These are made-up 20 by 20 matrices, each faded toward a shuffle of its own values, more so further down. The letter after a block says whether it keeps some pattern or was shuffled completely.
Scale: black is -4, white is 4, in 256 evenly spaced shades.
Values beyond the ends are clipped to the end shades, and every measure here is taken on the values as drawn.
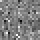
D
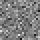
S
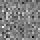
D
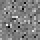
S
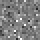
S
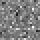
S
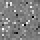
S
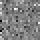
D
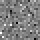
S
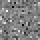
S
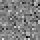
S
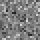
S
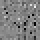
D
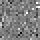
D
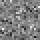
S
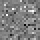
D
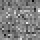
D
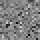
S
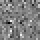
D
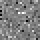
S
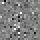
D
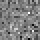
S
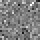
S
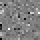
D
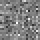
D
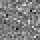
S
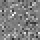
S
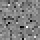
S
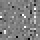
D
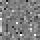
D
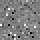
S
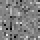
D
